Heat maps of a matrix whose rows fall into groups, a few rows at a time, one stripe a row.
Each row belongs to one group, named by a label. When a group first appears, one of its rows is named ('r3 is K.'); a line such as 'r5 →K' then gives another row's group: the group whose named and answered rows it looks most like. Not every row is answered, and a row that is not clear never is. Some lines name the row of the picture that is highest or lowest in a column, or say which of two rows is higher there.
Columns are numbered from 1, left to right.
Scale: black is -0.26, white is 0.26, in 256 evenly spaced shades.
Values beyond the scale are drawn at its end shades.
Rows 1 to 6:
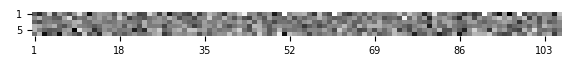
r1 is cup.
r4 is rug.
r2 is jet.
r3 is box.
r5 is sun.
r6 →sun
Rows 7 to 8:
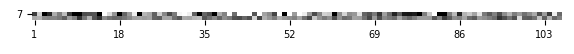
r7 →sun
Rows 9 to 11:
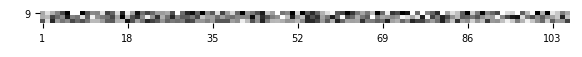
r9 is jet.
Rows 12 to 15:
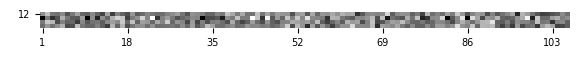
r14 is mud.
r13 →sun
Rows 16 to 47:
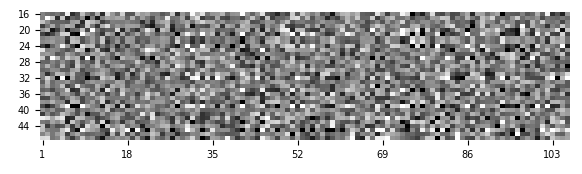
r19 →box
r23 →jet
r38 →jet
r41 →sun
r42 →rug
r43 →jet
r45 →rug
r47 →rug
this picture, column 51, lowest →46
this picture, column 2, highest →17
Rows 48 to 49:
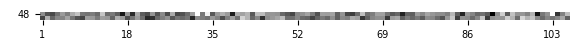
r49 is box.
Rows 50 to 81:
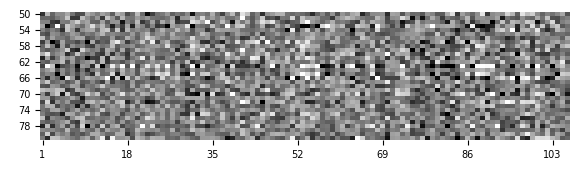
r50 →box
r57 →sun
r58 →mud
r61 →sun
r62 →jet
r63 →mud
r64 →mud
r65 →mud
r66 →cup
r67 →rug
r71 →sun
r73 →mud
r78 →sun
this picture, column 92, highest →78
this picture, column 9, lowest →71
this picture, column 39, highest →70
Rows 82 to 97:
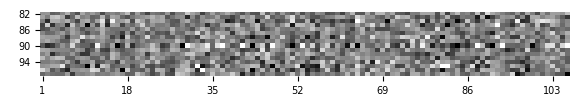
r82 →rug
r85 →sun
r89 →jet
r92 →sun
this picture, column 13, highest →84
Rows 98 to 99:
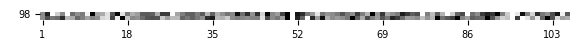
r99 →cup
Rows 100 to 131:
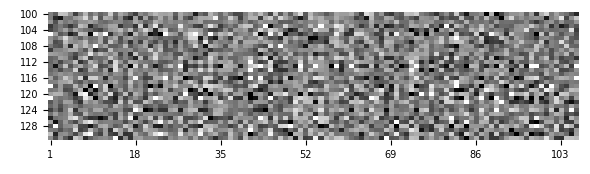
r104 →sun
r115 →mud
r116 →cup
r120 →jet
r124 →jet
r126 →sun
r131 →cup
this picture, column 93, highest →120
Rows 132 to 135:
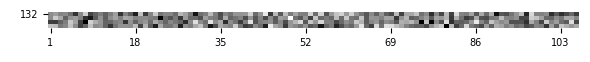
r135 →rug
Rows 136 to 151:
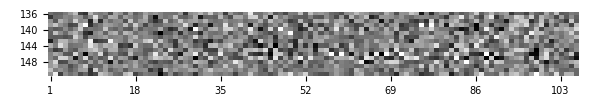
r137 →box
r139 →jet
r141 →box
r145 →box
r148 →rug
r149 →jet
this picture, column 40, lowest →144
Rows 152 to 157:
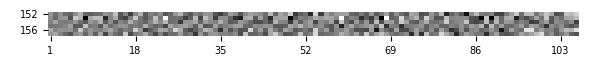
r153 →cup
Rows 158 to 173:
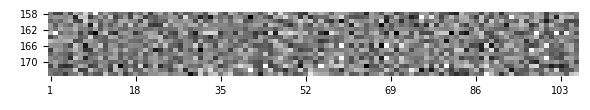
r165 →rug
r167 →box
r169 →cup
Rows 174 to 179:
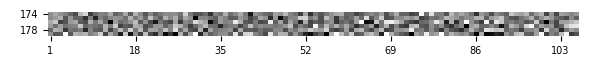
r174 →jet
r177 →cup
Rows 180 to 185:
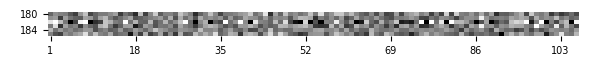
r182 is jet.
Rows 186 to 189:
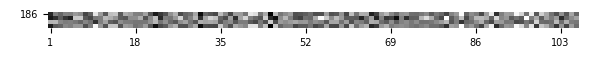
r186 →box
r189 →box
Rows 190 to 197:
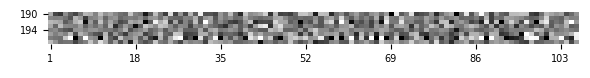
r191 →cup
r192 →cup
